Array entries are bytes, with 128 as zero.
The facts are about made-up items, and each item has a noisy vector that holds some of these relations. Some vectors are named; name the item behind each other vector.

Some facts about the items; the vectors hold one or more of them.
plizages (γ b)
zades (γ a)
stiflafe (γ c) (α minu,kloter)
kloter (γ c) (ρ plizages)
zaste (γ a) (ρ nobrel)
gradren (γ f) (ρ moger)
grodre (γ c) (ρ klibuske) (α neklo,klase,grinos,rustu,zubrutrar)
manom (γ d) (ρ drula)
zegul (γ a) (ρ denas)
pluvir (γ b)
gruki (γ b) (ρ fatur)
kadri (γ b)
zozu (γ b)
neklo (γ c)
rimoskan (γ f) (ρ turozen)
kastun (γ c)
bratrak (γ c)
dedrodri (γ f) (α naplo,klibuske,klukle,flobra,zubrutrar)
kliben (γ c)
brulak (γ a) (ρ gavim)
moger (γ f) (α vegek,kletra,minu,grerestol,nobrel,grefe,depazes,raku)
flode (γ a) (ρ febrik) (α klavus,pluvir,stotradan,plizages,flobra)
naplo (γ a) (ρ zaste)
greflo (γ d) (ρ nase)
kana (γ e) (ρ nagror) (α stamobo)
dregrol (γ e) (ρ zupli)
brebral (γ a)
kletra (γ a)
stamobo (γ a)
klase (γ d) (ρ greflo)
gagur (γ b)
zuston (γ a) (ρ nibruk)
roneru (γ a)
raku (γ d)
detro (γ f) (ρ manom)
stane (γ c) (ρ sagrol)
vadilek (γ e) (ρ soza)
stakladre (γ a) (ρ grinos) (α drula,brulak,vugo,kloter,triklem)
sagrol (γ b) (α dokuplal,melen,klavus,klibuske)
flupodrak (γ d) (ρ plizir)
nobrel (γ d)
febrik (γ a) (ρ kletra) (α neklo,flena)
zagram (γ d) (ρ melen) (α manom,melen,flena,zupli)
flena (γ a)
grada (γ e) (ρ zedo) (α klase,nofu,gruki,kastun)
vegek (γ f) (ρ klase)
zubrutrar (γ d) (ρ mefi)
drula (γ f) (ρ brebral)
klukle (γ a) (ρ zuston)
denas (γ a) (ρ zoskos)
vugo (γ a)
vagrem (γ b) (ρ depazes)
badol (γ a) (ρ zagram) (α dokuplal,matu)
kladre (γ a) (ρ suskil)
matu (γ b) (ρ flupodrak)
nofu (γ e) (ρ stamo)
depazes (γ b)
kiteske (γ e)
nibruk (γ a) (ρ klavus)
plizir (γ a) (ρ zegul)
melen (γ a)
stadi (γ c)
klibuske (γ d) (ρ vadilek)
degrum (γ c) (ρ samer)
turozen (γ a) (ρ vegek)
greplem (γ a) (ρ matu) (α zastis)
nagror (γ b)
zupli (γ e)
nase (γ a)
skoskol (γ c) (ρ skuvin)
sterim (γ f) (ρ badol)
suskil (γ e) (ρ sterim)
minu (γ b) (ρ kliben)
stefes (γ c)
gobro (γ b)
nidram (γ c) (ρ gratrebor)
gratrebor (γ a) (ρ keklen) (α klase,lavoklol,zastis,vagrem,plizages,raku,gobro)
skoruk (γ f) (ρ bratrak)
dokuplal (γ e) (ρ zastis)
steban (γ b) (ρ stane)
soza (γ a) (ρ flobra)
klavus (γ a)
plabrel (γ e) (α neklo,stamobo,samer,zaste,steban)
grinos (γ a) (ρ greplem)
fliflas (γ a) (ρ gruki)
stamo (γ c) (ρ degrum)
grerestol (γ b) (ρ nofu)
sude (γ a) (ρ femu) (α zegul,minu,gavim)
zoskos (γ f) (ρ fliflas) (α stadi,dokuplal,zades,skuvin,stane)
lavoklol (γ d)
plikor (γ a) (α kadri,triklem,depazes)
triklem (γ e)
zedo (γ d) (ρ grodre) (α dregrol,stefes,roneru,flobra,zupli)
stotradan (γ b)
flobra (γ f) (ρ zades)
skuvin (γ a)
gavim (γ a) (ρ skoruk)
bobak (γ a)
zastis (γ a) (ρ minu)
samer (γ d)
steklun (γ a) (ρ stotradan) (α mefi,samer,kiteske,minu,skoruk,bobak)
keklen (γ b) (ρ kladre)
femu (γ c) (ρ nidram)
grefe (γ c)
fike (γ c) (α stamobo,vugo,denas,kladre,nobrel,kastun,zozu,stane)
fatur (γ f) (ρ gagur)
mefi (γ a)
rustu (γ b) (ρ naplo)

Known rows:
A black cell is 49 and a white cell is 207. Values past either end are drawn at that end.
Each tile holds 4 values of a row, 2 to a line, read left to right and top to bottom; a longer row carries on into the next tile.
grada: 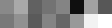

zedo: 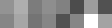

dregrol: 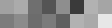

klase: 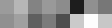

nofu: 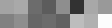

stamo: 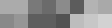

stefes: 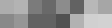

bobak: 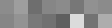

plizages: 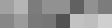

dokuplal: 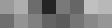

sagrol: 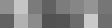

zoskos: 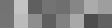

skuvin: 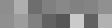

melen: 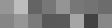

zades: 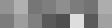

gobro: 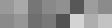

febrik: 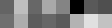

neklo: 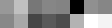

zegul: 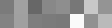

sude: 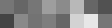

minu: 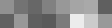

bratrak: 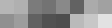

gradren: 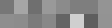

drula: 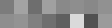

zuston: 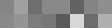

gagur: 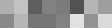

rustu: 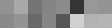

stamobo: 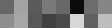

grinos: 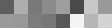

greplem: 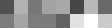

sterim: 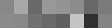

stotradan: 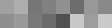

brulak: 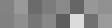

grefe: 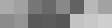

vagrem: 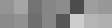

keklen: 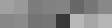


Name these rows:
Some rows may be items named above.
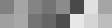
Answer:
flupodrak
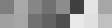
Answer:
flupodrak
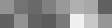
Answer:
minu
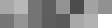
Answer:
zupli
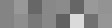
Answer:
brulak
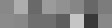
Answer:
sterim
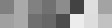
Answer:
flupodrak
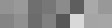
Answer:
grerestol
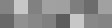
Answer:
flobra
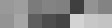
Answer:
samer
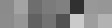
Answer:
steban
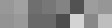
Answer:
zozu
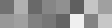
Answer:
plizir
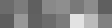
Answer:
steklun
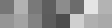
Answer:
matu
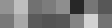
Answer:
zagram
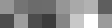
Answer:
stiflafe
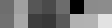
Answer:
kana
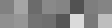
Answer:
zaste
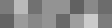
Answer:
flode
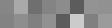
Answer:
klukle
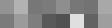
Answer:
zades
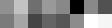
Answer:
grodre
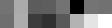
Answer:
plabrel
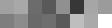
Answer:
nofu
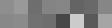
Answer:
kladre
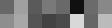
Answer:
stamobo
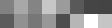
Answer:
gratrebor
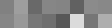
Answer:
vugo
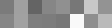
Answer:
zegul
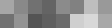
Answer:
kloter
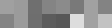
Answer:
depazes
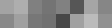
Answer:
klibuske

